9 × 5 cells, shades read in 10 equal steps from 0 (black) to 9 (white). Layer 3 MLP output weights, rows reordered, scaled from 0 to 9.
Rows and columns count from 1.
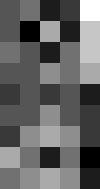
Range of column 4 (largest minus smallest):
4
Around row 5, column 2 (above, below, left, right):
3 3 2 2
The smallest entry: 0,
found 2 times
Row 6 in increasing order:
2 3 3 3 5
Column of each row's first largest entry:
5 5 5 5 2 3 3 1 3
